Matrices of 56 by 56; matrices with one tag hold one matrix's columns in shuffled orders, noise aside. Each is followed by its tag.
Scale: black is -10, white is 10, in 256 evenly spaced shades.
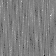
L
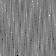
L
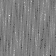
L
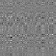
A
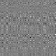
A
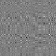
A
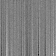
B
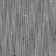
L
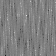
L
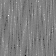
L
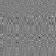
A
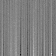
B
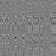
A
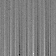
B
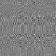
A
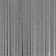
B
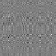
A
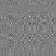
A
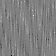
L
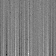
B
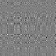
A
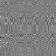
A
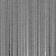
B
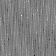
L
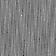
L
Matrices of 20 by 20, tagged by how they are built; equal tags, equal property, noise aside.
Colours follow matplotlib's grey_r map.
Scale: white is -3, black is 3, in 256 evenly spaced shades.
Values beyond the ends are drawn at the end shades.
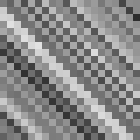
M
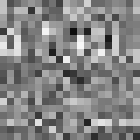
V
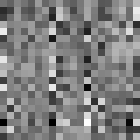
V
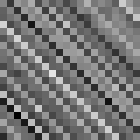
M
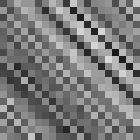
M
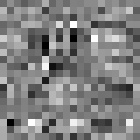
V
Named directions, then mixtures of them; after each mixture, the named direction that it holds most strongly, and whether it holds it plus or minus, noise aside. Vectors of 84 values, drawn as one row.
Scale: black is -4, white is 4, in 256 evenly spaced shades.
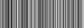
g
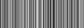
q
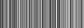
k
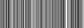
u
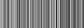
k, minus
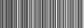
g, plus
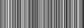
g, minus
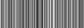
q, minus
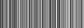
k, plus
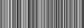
g, minus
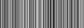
q, plus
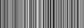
q, plus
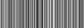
q, minus
